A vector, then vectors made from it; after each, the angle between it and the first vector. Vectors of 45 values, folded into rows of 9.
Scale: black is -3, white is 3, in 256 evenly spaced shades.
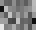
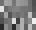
nearly opposite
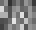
partly opposed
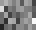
nearly opposite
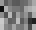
nearly parallel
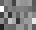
nearly opposite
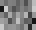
nearly parallel
